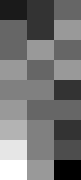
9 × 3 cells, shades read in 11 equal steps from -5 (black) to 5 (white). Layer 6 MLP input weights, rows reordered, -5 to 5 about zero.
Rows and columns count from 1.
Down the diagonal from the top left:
-4 -3 -1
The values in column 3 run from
-5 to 1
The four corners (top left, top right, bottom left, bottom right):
-4 -1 5 -5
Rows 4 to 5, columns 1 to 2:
1 -1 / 0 0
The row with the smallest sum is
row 1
